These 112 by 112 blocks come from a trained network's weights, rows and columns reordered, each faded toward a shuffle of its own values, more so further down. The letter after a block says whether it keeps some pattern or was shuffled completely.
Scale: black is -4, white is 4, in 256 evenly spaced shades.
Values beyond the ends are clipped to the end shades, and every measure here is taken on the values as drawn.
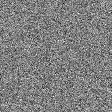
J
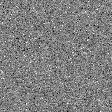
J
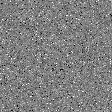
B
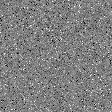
B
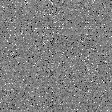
J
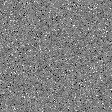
B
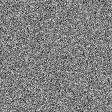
B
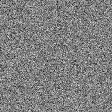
J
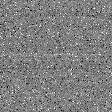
J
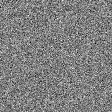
B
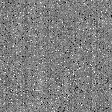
J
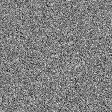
J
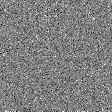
J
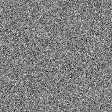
J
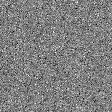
J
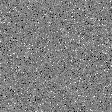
B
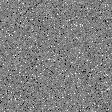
B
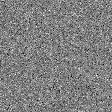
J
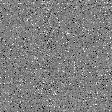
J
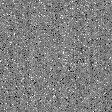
J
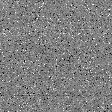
J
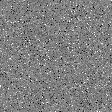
B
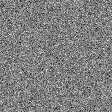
B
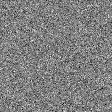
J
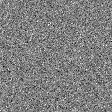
B
